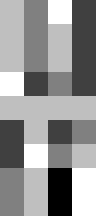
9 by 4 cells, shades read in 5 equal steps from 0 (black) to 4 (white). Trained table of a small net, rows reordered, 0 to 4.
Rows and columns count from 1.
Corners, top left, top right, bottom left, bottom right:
3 1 2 4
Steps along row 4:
down up down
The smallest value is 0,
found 2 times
